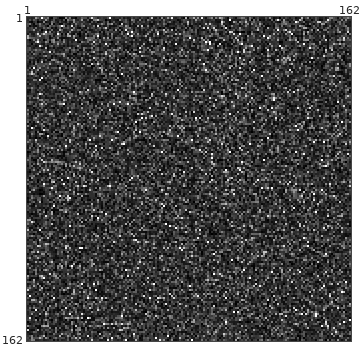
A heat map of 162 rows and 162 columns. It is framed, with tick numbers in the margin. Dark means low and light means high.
Fine speckle covers the field. Neither half mirrors the other. There is no overall slope. On average the colour sits 20% of the way up the scale. No single row or column stands out from its neighbours. No regular stripes run through it. The values are skewed, with a long tail toward high values. There is no seam.
